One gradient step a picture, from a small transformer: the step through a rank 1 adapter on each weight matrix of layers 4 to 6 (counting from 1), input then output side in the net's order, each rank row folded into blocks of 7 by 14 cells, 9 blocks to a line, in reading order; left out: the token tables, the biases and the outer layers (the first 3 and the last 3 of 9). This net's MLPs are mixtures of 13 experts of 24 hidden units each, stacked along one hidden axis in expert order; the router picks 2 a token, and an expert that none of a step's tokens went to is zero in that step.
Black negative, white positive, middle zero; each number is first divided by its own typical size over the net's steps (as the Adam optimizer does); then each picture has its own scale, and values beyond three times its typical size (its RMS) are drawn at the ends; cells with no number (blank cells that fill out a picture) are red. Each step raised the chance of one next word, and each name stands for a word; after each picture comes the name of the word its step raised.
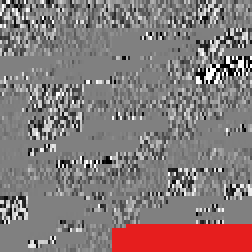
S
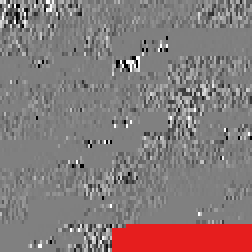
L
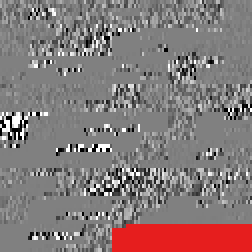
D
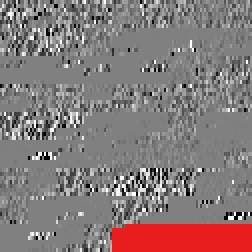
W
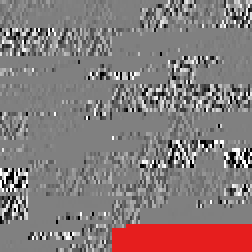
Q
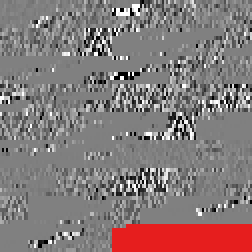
S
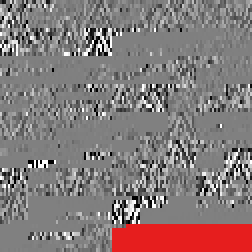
D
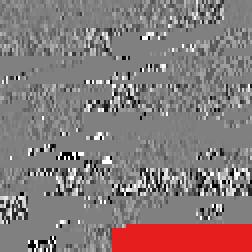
D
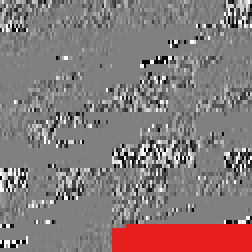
Q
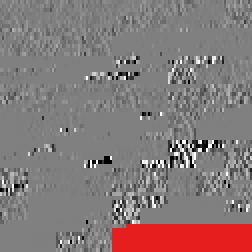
W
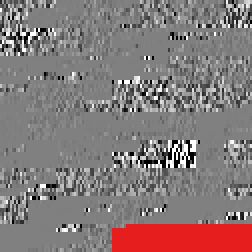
Q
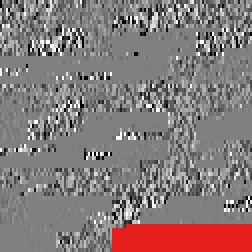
D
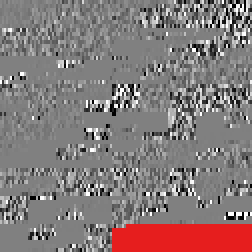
Q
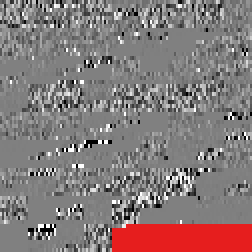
D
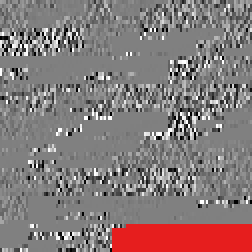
S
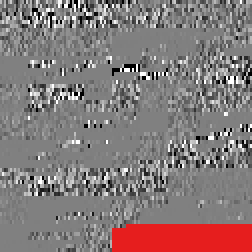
S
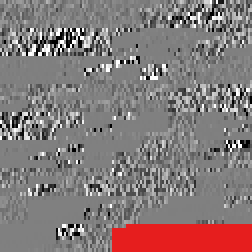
L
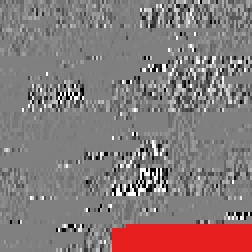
W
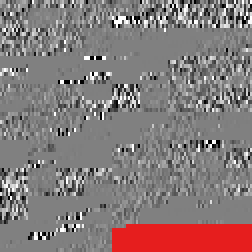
Q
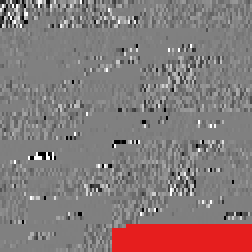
L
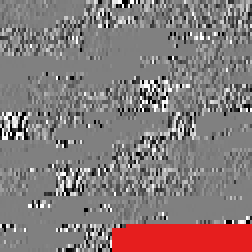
S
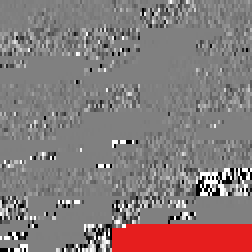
D
